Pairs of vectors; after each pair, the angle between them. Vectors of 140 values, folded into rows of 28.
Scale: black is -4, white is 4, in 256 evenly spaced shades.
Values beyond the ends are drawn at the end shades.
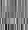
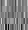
nearly parallel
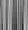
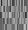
orthogonal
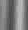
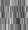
partly opposed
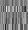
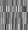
nearly parallel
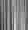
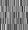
orthogonal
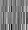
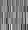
nearly opposite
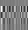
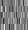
partly aligned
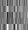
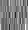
orthogonal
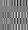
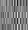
nearly parallel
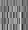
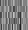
nearly opposite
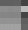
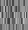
orthogonal
